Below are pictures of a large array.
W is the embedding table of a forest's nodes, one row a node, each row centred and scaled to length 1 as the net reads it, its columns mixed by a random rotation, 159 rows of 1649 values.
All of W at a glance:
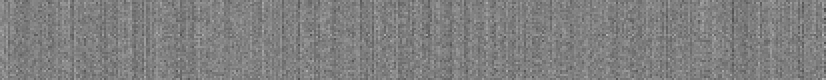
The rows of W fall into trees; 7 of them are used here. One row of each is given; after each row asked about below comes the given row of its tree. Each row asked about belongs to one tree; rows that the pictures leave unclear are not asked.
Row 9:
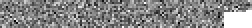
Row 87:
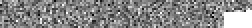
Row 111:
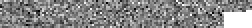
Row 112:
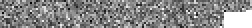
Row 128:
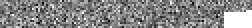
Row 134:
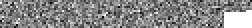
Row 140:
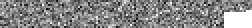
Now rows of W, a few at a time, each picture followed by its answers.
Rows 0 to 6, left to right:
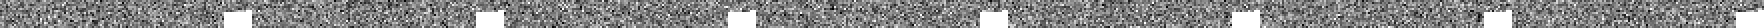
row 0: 87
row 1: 9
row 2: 112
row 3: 112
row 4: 9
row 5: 9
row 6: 87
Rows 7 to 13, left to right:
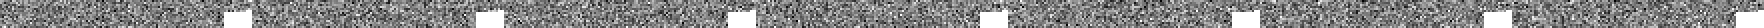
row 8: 87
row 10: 128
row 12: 9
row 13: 9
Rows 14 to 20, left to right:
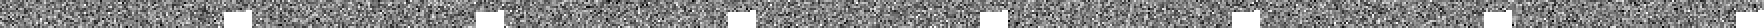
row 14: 87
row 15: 111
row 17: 140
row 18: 134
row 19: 112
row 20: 128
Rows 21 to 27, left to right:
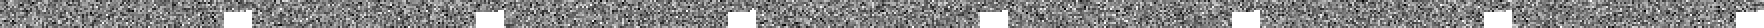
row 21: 87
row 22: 111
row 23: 140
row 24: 111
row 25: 112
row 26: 9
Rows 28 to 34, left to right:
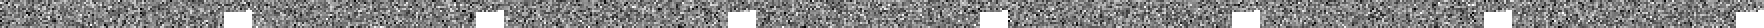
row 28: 134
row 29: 9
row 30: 87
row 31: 112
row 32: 134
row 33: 87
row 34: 128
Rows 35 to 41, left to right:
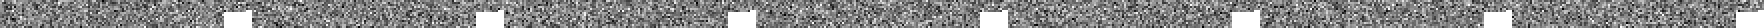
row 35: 9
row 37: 128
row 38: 112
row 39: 111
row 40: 112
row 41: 134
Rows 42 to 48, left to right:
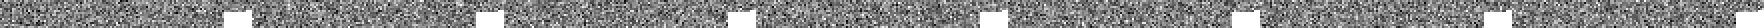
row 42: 111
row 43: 112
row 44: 9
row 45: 112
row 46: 112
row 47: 140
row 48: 140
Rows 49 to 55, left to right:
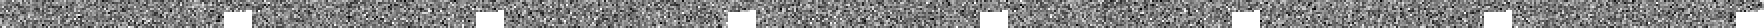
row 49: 9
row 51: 87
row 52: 128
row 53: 9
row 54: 134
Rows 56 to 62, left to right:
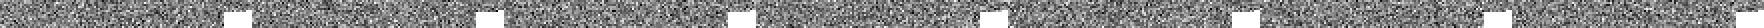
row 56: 9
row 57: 112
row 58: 112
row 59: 9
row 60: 9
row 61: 111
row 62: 87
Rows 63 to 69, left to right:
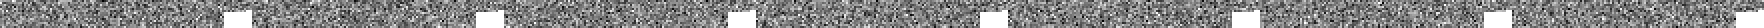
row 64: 9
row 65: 9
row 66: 134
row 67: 134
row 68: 87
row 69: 87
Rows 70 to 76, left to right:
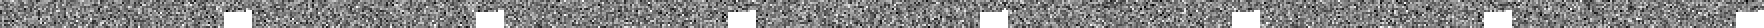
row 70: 87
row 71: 87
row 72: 9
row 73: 134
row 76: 112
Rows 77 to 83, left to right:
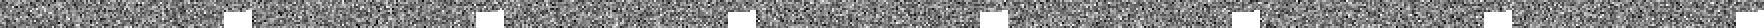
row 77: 112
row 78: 134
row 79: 140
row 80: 134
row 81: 140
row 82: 134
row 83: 140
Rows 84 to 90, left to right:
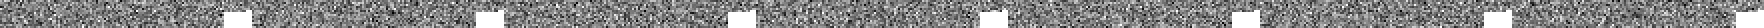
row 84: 111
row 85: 140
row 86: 140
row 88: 140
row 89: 140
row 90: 87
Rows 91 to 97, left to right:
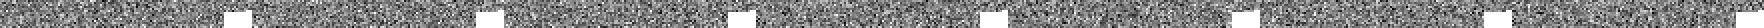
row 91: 9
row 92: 9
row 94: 134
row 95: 87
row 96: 111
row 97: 134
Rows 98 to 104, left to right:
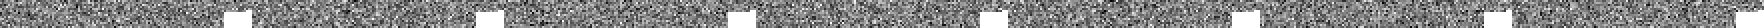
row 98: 112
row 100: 111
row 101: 112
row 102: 9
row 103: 128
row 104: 112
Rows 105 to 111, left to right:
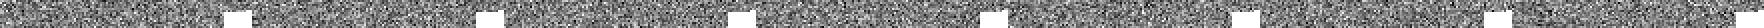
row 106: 140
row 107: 140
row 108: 140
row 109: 9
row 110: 128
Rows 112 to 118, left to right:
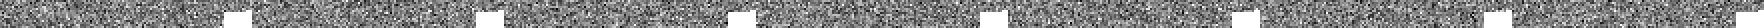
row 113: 9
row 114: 140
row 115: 140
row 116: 87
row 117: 87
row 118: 140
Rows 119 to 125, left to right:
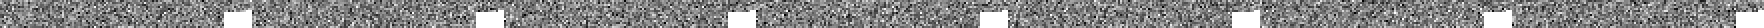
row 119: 9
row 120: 87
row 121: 134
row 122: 134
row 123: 134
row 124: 9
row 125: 128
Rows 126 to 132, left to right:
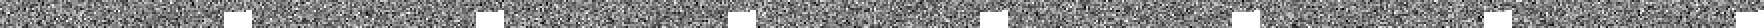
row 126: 128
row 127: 134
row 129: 140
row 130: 112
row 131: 9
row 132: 111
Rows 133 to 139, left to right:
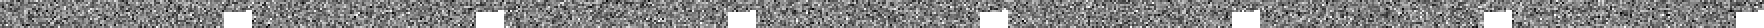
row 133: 111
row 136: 87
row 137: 9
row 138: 87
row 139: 134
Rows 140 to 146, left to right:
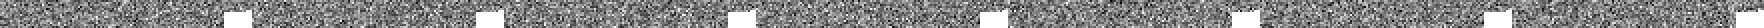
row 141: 140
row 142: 140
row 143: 140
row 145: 140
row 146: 87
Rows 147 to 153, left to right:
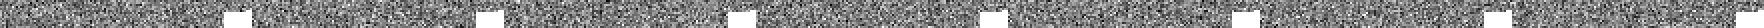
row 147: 112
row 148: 134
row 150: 112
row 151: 134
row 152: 134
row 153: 140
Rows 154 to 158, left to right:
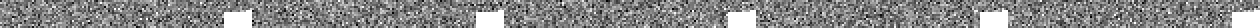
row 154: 140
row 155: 134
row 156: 9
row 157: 87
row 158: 87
